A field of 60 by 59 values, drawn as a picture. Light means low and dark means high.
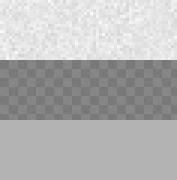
The table splits into 3 rows of 1 panel. Panel 1,1: very low, fine-grained, faint in contrast. Panel 2,1: middling, checkered, faint in contrast. Panel 3,1: low, flat.
